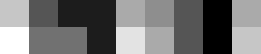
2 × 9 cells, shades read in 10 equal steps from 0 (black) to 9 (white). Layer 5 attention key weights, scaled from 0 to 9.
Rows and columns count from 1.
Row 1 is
7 3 1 1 6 5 3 0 6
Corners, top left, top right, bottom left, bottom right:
7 6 9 7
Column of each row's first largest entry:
1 1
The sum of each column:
16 7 5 2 14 11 6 0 13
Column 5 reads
6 8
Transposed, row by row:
7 9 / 3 4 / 1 4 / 1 1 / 6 8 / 5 6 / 3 3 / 0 0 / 6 7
